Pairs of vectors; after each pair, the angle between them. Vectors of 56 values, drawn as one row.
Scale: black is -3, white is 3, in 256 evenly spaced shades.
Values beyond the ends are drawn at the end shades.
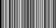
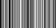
nearly parallel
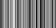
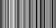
nearly parallel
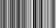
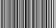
orthogonal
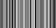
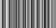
partly opposed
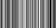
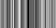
orthogonal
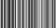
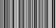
partly aligned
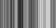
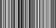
partly aligned
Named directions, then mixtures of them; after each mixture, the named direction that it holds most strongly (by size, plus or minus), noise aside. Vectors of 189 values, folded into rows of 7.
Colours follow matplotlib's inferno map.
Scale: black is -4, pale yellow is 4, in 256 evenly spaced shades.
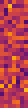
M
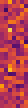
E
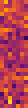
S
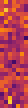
S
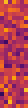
S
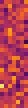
M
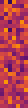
E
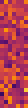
S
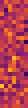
M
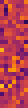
M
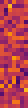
M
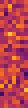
M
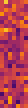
S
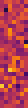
E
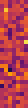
E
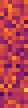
M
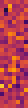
M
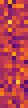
M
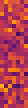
E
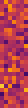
M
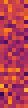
S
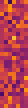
M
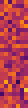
M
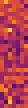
S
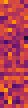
S
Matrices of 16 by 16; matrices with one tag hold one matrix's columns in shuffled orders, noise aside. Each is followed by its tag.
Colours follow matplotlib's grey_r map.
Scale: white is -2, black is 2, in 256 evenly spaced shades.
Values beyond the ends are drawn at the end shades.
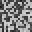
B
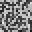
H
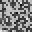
H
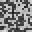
H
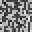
B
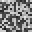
H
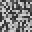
B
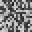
B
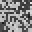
B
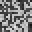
B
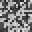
B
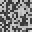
H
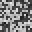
B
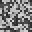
H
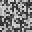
H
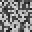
B
